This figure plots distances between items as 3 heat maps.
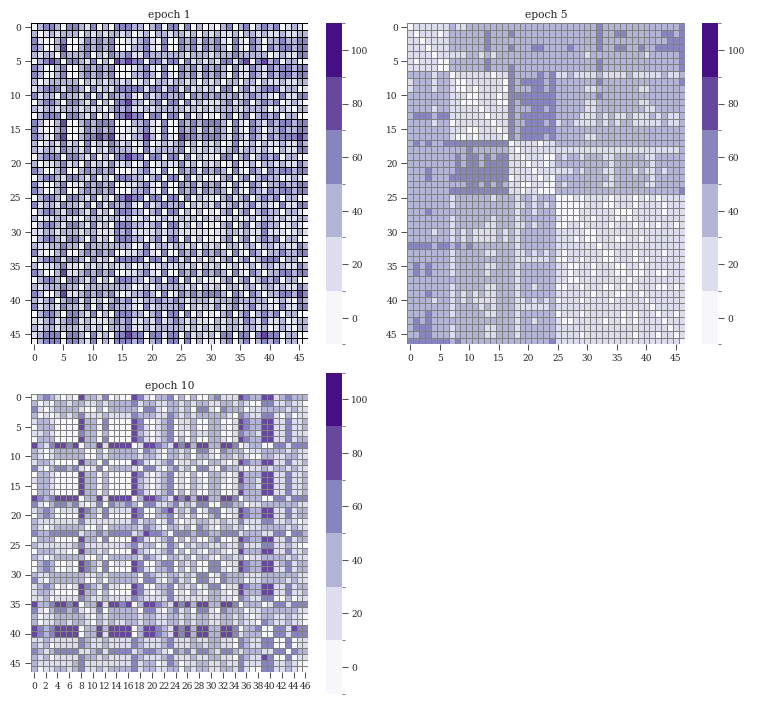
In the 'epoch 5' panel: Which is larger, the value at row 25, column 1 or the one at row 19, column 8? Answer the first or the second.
the second
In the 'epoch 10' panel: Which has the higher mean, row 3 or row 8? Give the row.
8
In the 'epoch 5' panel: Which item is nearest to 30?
31
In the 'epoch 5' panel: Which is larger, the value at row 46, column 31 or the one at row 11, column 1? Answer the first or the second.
the second
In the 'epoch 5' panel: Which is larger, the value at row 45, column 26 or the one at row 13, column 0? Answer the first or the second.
the second
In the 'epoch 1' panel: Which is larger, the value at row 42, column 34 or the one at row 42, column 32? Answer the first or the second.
the second
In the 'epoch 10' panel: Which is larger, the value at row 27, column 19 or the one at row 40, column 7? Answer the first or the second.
the second
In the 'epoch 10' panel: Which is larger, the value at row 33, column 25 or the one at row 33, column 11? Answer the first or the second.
the first
